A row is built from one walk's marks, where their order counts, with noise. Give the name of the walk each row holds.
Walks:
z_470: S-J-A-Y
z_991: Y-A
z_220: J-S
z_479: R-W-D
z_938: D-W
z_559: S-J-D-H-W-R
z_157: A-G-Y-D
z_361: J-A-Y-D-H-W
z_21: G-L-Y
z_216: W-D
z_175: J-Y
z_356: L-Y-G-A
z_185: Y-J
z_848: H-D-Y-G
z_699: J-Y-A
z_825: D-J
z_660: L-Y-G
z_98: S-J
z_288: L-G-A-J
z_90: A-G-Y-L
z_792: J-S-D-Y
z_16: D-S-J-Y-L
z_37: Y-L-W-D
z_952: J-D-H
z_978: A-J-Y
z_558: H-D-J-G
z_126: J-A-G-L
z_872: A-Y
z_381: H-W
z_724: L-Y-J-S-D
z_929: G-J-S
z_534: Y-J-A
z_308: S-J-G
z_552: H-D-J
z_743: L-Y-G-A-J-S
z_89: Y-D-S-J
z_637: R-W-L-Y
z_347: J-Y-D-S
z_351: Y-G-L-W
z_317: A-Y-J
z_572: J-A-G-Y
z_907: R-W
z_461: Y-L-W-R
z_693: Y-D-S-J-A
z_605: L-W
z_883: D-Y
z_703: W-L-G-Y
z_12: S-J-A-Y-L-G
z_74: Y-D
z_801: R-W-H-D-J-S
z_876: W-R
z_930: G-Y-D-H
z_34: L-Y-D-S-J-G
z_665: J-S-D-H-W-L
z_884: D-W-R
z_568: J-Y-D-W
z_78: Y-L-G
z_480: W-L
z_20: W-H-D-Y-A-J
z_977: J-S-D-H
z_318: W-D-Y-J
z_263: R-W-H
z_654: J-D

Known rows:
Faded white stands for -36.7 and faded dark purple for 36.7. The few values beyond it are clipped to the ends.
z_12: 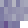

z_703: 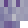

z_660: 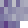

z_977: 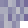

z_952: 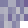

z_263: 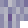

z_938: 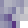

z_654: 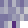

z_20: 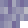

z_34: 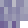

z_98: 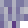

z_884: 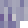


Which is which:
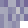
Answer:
z_930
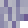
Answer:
z_220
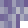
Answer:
z_699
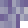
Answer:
z_534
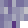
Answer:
z_318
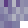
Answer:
z_572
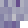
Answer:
z_16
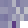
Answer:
z_157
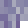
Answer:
z_356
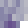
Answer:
z_351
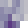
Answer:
z_605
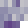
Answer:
z_480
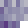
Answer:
z_78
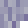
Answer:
z_801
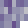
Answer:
z_317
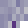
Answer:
z_724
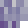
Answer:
z_308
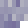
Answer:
z_665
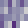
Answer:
z_825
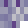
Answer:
z_883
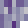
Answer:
z_185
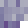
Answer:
z_126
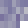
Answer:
z_693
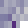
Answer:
z_479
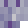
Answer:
z_637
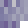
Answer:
z_848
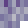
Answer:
z_470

